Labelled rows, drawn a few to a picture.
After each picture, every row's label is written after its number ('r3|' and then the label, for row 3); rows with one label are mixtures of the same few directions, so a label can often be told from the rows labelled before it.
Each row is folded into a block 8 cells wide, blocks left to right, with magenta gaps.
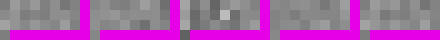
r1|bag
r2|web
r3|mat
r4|web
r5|bag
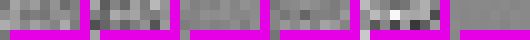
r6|bag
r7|bag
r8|bag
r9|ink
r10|ink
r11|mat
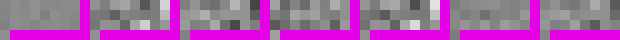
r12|mat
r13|web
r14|web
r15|bag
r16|web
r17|ink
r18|web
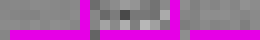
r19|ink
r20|ink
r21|bag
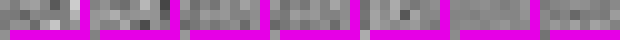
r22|web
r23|web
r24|bag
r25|bag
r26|mat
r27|web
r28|ink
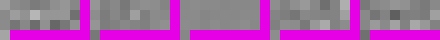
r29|ink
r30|mat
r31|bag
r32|web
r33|ink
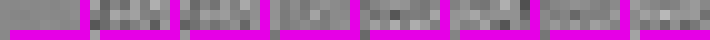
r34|web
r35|bag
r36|bag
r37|mat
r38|ink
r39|web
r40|ink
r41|ink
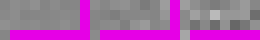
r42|bag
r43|web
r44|ink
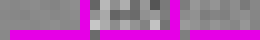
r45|web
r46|bag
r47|bag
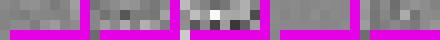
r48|web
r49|ink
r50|ink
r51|mat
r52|mat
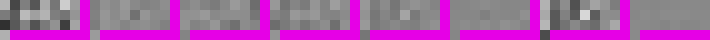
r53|bag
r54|mat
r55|web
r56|bag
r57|mat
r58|ink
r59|mat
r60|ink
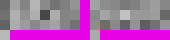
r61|mat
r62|ink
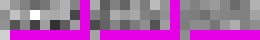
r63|ink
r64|bag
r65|web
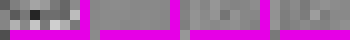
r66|ink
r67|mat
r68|mat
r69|mat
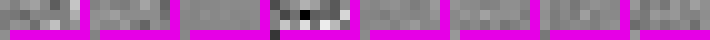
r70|web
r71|web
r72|bag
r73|ink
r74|web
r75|ink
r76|mat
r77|bag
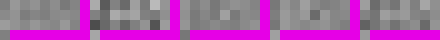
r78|bag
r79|bag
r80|mat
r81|mat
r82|bag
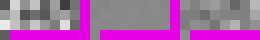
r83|bag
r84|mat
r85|web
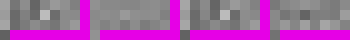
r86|mat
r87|ink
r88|mat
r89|ink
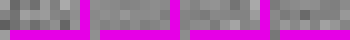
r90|bag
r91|ink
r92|web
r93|ink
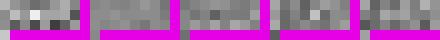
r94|ink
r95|web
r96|ink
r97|mat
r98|bag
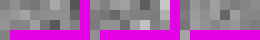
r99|web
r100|web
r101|mat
